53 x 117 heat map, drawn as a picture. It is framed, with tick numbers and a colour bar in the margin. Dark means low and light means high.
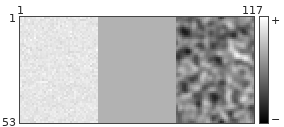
The table splits into one row of 3 panels. Panel 1,1: very high, fine-grained, faint in contrast. Panel 1,2: high, flat. Panel 1,3: middling, blotchy, strong in contrast.
